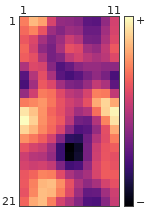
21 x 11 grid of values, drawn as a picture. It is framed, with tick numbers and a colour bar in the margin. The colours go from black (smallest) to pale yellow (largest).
Ninth with the highest average: middle left. Grain: blotchy. Ninth with the lowest average: bottom middle.
